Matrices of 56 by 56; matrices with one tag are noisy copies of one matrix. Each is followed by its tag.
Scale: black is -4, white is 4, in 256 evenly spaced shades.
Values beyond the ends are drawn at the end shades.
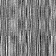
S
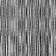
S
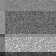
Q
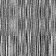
S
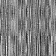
S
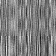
S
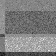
Q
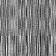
S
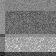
Q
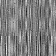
S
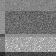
Q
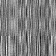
S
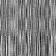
S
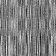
S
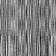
S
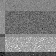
Q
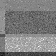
Q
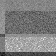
Q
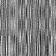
S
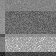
Q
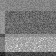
Q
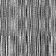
S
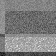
Q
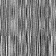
S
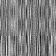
S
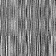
S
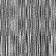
S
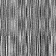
S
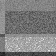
Q
